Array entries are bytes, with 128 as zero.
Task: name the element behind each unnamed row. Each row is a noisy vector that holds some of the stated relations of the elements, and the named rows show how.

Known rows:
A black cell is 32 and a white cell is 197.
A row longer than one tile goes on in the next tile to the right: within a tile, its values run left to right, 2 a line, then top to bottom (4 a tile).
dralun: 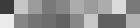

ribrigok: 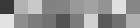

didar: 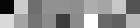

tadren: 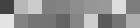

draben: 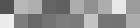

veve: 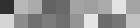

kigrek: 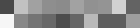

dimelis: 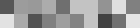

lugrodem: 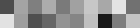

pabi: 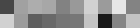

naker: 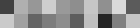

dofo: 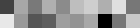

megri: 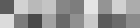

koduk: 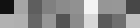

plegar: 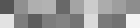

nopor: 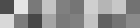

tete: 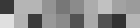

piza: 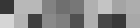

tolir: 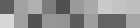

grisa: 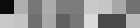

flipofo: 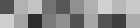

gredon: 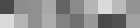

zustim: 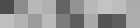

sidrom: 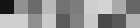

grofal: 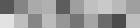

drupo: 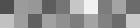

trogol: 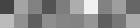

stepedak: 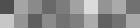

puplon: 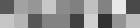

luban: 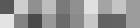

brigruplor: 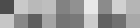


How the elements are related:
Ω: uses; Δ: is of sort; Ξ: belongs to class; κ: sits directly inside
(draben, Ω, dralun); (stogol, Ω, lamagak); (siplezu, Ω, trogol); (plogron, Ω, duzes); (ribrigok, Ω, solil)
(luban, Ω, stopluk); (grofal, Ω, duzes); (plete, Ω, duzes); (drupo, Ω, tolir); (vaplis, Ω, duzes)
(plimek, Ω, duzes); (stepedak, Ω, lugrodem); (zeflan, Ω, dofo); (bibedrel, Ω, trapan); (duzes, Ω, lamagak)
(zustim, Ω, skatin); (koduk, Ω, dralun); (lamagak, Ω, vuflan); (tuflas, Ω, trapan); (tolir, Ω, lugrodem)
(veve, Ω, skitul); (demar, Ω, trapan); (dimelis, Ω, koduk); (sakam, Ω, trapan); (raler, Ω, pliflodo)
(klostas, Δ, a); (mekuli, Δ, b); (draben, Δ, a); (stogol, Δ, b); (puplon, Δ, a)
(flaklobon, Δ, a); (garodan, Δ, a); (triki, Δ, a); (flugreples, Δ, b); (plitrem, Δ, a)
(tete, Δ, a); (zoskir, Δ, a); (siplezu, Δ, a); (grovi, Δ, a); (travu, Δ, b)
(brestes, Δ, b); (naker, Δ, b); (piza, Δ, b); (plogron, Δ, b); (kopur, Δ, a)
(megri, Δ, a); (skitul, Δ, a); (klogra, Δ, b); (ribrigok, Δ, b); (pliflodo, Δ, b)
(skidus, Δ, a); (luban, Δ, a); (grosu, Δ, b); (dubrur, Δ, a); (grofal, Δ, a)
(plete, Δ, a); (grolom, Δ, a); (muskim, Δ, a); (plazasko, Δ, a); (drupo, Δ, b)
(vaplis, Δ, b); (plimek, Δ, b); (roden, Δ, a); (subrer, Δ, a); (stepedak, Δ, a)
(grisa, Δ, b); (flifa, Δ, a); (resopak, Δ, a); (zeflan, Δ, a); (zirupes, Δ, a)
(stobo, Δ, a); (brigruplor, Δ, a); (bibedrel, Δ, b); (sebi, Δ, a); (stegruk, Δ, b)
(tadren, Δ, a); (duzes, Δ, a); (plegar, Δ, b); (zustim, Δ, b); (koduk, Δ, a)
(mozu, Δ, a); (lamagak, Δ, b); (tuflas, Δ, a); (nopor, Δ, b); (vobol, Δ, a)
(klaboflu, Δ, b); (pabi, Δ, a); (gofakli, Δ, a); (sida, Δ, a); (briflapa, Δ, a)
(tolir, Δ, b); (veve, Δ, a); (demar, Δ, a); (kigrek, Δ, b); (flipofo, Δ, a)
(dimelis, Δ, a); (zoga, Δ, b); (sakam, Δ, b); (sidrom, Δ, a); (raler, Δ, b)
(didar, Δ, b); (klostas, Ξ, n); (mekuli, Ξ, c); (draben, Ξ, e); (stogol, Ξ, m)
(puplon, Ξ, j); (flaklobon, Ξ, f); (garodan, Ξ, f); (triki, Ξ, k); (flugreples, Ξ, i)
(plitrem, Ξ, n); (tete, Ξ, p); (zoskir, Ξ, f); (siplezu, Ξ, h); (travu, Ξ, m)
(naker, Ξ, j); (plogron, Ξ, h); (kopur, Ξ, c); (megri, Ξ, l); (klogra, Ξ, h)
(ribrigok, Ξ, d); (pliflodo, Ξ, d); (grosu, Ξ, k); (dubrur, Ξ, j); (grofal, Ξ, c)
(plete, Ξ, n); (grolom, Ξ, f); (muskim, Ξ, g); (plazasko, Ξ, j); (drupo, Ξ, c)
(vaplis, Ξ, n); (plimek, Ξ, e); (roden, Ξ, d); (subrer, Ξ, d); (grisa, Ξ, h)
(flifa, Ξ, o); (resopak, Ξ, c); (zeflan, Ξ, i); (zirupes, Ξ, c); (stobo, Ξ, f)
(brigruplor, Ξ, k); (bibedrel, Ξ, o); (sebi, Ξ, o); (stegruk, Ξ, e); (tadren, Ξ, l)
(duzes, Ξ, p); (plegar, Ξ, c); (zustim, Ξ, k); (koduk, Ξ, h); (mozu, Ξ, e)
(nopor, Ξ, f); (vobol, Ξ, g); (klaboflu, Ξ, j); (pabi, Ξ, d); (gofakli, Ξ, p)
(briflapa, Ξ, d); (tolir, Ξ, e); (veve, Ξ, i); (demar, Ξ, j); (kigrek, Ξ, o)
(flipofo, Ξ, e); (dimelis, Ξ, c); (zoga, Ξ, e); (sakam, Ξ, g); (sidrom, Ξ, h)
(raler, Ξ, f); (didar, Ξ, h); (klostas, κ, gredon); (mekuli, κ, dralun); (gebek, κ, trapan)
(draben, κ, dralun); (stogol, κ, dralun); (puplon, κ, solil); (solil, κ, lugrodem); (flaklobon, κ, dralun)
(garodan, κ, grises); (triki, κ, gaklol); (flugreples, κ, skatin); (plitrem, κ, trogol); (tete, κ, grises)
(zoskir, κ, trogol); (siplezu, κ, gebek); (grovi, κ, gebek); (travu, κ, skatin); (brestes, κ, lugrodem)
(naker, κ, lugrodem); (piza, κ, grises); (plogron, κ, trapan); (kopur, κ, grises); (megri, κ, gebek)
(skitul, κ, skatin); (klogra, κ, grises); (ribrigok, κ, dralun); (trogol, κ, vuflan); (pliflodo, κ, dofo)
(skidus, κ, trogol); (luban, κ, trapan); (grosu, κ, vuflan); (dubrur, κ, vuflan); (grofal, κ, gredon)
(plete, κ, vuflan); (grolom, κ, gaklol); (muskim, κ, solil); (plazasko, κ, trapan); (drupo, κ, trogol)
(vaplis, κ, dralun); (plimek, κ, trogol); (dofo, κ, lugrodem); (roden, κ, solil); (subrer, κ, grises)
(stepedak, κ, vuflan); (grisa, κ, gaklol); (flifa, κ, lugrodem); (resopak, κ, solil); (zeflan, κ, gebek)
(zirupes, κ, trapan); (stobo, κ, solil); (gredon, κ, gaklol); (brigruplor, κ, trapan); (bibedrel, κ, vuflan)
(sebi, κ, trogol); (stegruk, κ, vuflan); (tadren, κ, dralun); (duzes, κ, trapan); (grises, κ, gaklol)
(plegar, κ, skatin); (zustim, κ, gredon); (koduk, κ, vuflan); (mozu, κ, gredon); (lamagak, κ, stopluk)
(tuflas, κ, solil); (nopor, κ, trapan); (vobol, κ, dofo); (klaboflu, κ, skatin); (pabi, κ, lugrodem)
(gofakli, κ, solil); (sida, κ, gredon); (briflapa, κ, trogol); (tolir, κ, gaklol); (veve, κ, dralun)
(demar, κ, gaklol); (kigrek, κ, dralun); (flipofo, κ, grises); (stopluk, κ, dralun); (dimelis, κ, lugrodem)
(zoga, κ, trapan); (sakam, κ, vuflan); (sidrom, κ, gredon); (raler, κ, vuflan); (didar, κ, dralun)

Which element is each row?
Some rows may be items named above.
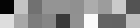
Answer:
didar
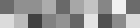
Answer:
resopak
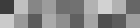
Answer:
grolom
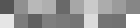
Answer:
plegar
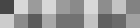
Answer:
plazasko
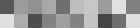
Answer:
dimelis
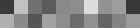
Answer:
zoskir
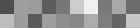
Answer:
drupo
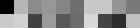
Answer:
klogra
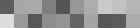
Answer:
tolir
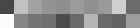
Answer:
kigrek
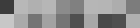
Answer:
demar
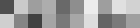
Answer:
zeflan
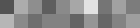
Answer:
plitrem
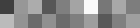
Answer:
briflapa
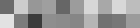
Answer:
zoga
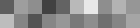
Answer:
plimek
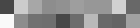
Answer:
kigrek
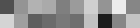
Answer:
pabi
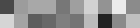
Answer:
pabi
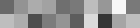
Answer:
muskim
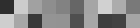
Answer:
garodan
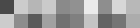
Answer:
brigruplor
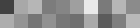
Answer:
grosu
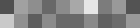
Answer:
sebi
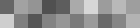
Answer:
stegruk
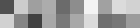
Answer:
zeflan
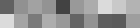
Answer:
mozu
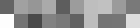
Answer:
travu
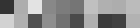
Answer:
subrer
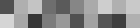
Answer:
flipofo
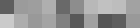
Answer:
klostas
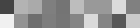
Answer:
mekuli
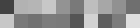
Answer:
klaboflu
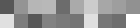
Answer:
plegar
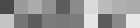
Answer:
flugreples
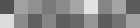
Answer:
bibedrel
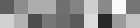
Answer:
roden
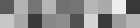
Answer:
stobo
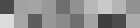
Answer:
gaklol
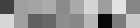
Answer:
pliflodo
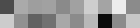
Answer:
vobol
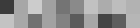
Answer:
triki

